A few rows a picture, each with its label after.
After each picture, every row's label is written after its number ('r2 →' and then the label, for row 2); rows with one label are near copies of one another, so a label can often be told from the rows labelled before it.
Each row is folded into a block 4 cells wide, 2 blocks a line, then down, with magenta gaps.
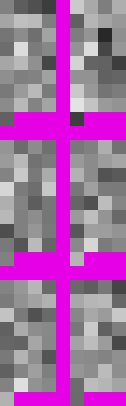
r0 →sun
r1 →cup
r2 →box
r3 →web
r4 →web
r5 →sun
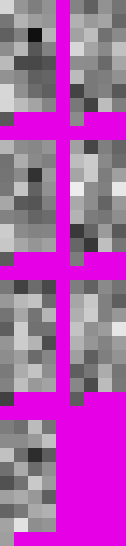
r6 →cup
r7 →box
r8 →cup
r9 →box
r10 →sun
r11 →box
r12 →web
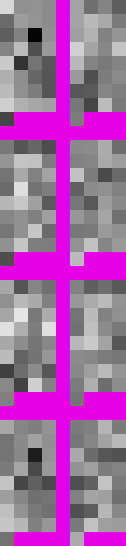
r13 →cup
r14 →box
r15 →sun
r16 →web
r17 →box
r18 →sun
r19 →cup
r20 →web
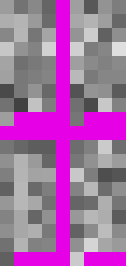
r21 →box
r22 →box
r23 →sun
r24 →web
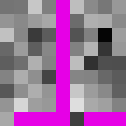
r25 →web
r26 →cup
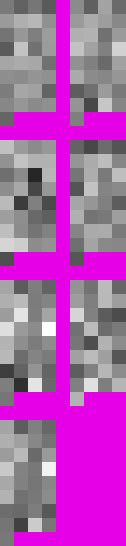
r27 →sun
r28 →box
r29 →cup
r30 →sun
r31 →box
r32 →web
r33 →box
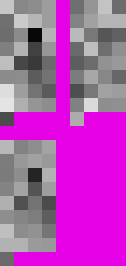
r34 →cup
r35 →web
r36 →cup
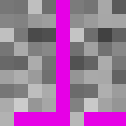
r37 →web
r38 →web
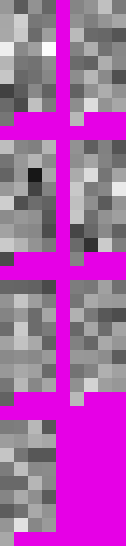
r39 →box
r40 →web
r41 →cup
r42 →box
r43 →sun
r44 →web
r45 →web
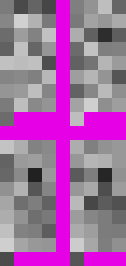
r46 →sun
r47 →web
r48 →cup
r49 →cup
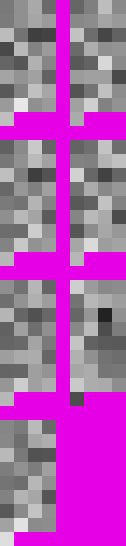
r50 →web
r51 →web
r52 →web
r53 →web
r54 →web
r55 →cup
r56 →web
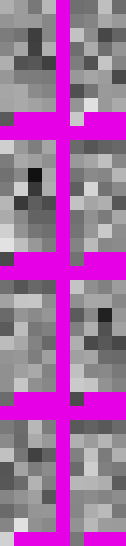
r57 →cup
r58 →web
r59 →cup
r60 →sun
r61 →sun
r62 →cup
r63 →web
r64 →sun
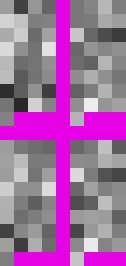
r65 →box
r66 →web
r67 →box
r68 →web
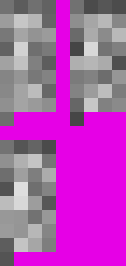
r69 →sun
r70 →sun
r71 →sun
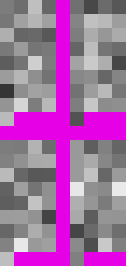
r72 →web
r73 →sun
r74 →web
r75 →box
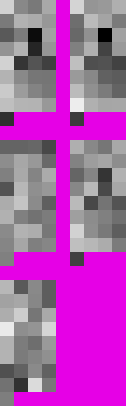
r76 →cup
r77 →cup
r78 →sun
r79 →cup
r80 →box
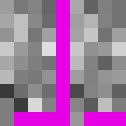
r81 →box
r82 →box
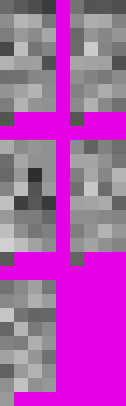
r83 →sun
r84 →sun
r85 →cup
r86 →sun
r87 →web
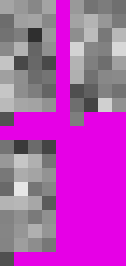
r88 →cup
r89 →box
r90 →sun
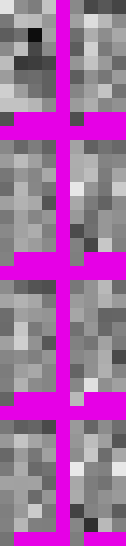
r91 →cup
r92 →sun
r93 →sun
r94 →box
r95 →sun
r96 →web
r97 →sun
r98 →box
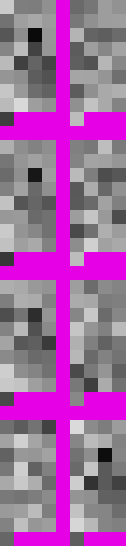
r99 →cup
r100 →web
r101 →cup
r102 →web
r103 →cup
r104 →box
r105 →sun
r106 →cup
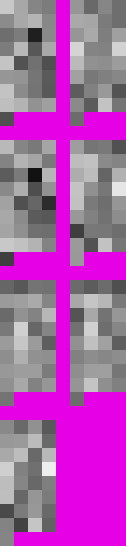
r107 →cup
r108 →box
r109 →cup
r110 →box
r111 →sun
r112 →sun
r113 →box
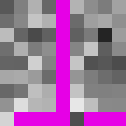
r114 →web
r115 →cup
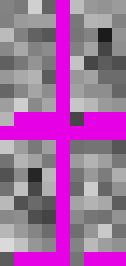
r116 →web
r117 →cup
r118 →cup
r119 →sun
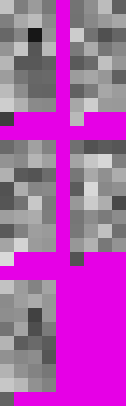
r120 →cup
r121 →web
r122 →web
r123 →sun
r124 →cup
